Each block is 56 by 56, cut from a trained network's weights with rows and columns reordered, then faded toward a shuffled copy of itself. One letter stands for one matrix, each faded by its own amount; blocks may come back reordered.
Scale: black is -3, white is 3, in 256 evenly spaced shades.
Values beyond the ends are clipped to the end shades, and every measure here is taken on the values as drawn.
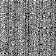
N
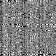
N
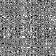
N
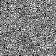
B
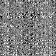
N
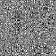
B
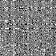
N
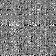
N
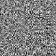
B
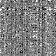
N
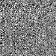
B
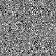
B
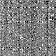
N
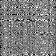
N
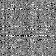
N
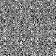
B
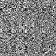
B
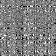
N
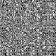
B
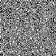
B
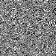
B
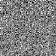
B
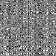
N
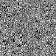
B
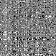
N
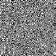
B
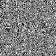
B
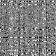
N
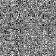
B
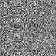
B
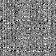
N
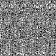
B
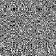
B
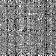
N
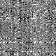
N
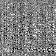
N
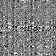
N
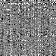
N
